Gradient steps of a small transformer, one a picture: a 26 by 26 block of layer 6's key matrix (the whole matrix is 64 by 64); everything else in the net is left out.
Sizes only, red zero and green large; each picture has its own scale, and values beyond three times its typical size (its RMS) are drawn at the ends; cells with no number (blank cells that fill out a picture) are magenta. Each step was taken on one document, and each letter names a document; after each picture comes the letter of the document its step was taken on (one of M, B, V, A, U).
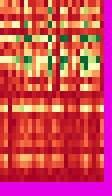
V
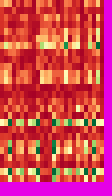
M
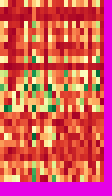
V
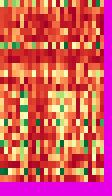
M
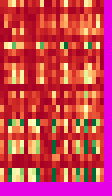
M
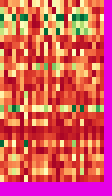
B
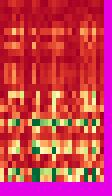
M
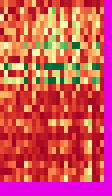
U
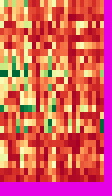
V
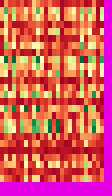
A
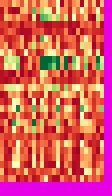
A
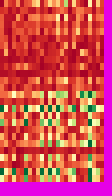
B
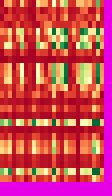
M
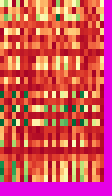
B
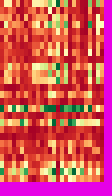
B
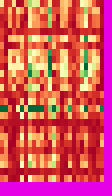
V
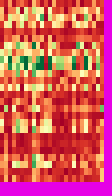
A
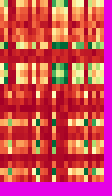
M
